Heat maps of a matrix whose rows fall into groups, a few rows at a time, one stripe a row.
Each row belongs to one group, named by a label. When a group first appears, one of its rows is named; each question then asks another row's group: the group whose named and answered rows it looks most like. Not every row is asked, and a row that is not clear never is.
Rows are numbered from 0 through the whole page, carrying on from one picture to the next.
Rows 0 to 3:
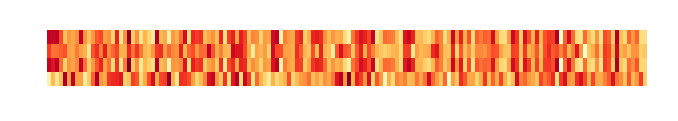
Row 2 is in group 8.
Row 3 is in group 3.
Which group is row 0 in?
8
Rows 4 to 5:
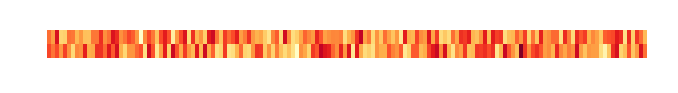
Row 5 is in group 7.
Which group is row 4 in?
3
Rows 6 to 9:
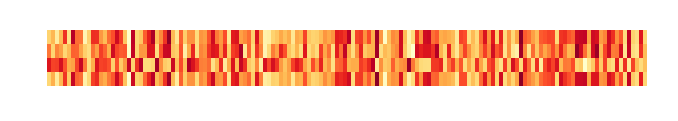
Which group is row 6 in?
3
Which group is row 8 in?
8
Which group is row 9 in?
3
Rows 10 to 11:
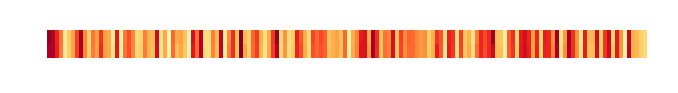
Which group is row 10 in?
8
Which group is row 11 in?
8
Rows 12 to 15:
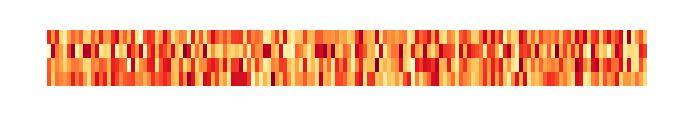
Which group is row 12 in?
3
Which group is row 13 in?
7
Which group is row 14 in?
3
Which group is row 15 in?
3
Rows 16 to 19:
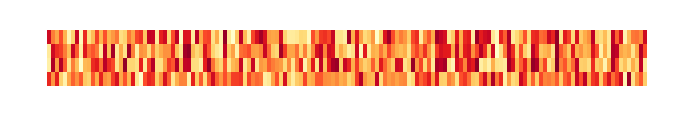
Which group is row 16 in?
7
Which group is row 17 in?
7
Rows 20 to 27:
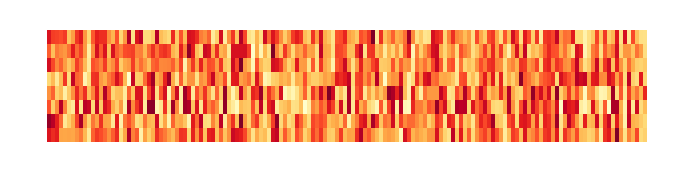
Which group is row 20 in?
8
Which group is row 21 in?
3
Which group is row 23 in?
3
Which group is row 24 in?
7
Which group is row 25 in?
7
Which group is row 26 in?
8
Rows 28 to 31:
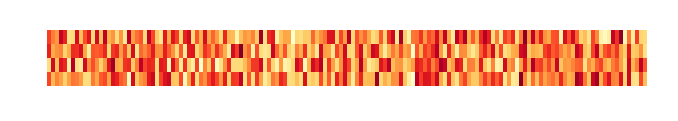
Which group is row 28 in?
7
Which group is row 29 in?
3
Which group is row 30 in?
7
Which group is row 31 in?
3
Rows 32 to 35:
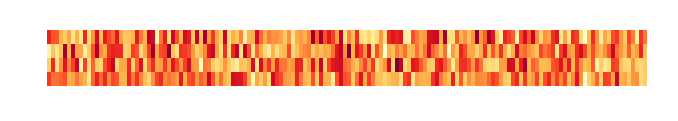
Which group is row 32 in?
7
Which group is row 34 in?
7
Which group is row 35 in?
8
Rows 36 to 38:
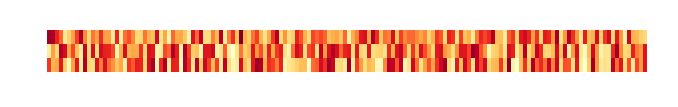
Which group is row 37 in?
7
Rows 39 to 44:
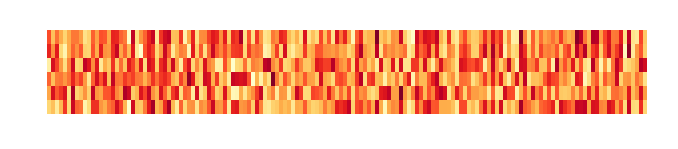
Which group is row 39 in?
3
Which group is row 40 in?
3
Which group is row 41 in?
7
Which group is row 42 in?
3
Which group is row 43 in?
7
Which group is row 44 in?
3
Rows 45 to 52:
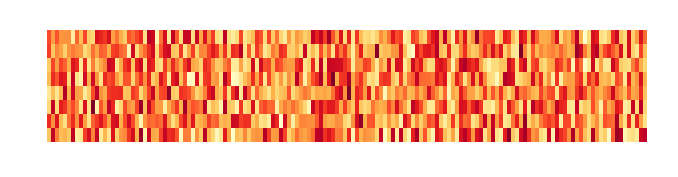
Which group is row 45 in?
7
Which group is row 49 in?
3
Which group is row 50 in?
7
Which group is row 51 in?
3
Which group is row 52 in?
7
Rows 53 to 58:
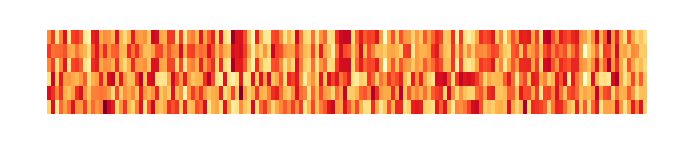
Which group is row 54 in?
8
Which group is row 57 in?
8
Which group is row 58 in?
7
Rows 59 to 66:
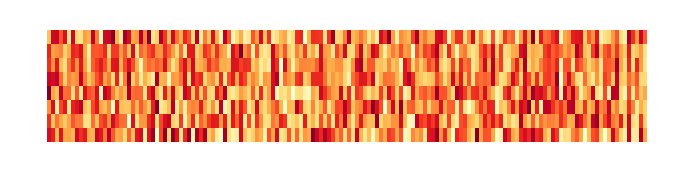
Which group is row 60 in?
3
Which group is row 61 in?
3
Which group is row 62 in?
8
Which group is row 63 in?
7
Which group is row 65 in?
3
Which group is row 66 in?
7
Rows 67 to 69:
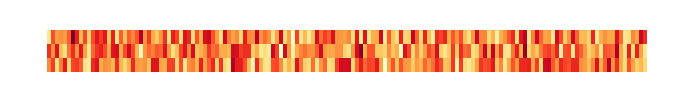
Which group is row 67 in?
7
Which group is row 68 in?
3
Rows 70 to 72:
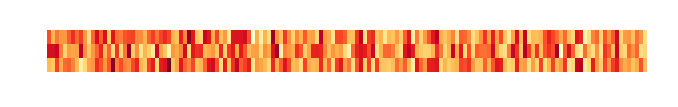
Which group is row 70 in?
3
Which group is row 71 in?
8
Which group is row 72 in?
3
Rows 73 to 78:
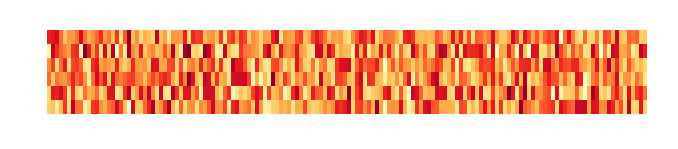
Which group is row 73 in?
8
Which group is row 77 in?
7
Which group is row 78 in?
3
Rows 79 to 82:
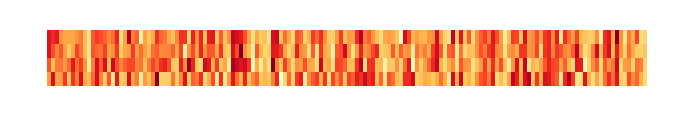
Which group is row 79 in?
8
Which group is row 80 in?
8
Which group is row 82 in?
8
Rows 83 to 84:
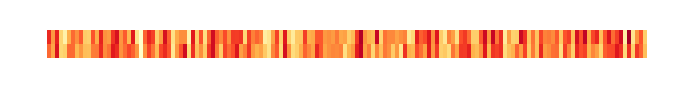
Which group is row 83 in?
3
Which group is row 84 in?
3
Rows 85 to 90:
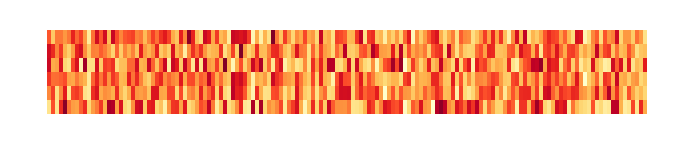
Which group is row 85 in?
3
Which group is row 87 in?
7
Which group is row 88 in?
8
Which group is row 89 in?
8
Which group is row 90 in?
7
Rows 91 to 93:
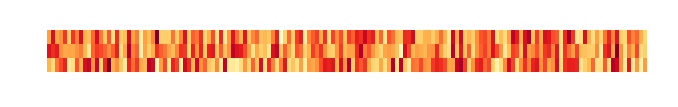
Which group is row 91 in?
8
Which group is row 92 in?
8
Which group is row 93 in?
7
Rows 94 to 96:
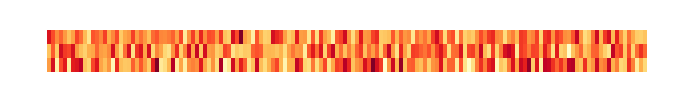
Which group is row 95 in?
7
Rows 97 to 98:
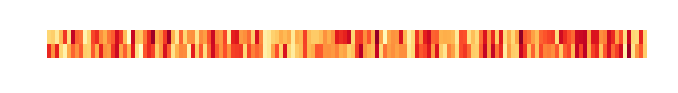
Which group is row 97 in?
3
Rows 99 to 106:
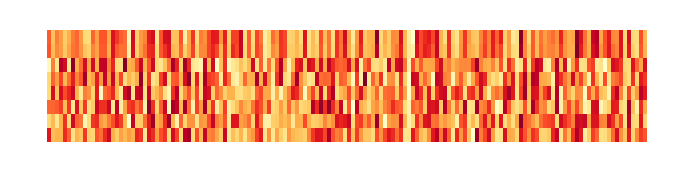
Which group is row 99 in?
3
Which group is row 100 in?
3
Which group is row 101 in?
7
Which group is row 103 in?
7
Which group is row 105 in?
3
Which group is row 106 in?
7
